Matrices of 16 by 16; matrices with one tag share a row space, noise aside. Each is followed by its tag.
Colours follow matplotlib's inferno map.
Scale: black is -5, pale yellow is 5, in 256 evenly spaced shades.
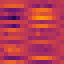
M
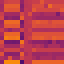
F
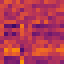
F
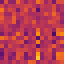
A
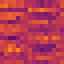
M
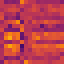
F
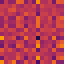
A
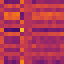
F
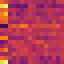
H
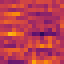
M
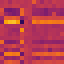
F
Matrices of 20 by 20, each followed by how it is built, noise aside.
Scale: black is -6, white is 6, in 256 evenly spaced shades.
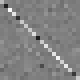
diagonal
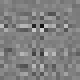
low rank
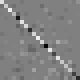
diagonal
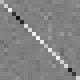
diagonal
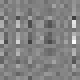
low rank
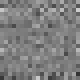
low rank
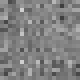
low rank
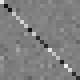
diagonal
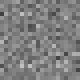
low rank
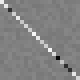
diagonal
